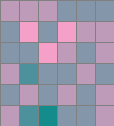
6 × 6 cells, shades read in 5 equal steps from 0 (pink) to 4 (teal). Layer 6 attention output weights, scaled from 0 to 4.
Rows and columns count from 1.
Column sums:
9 10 11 8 10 8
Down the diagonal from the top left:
1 0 0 2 2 1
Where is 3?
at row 4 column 2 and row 6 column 2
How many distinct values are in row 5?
2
